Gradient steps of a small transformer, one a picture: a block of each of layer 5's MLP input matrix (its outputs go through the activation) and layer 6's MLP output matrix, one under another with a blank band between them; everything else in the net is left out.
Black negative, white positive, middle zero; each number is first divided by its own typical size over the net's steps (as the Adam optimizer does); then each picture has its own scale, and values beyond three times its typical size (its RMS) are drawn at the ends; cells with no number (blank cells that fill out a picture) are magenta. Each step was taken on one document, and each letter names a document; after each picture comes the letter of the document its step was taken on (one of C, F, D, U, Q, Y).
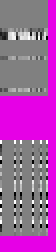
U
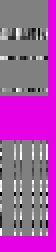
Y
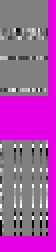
Y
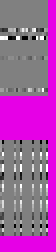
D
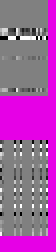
Y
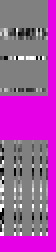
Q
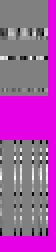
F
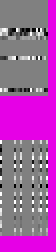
U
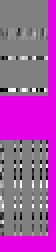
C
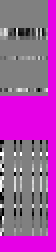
Q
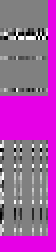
Q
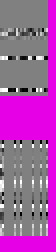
C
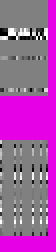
U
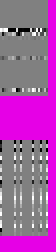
F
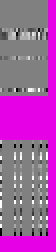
U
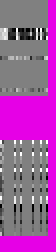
Y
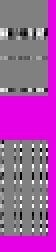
D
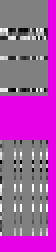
Y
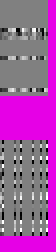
C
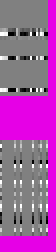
F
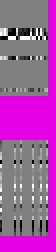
U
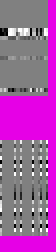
U
